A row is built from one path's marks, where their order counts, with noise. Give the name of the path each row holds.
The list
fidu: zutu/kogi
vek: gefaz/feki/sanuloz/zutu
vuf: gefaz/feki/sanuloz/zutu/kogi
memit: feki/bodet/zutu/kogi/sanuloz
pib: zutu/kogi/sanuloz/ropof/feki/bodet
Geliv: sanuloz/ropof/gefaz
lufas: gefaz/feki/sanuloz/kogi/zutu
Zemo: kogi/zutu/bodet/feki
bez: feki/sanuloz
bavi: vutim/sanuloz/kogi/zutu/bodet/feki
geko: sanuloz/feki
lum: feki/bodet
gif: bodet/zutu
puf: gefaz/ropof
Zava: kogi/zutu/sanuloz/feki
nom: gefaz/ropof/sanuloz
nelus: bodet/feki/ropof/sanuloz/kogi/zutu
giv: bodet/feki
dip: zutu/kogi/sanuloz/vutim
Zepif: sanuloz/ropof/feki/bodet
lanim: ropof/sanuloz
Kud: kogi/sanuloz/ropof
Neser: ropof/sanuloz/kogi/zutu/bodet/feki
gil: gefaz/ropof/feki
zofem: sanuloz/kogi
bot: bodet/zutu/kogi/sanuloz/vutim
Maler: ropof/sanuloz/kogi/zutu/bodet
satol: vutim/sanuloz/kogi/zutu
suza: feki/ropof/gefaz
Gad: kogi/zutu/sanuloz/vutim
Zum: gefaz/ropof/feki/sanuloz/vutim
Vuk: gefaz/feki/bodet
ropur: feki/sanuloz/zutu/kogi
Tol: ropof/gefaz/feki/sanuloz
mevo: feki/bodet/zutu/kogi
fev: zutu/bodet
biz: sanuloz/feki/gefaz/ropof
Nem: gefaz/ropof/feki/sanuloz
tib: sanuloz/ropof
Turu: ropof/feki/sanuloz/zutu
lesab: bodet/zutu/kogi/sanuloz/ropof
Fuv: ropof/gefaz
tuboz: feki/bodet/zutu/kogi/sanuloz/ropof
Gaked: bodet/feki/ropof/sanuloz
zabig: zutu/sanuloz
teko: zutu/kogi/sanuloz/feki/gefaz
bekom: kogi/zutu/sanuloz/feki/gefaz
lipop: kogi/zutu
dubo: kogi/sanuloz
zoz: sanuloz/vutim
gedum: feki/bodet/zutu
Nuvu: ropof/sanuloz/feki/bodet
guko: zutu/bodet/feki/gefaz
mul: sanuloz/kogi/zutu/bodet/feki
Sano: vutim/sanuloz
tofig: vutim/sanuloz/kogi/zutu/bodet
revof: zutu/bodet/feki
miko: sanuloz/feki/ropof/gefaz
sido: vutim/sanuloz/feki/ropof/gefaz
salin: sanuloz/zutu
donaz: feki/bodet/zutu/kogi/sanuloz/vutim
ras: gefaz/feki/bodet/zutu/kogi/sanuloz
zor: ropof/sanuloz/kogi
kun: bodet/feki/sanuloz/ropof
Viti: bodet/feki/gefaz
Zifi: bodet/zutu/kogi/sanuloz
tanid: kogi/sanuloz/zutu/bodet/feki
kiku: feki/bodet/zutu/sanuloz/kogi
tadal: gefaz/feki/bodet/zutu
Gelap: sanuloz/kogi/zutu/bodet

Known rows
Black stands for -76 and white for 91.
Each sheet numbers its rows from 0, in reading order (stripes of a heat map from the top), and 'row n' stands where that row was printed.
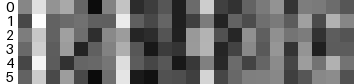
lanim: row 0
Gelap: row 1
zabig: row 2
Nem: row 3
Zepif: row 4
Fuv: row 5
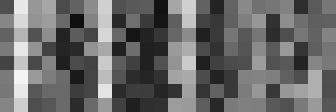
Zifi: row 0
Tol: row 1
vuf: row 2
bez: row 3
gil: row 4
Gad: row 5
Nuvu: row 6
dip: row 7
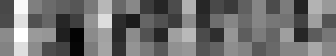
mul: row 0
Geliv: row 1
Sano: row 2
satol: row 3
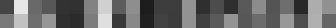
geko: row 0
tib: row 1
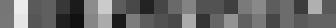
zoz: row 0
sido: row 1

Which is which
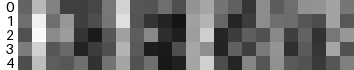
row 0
nelus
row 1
bot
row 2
bavi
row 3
Zum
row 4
revof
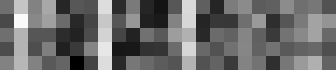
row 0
lesab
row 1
Neser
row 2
lufas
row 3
Viti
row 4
Turu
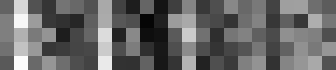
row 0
pib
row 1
donaz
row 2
kun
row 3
ropur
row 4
Maler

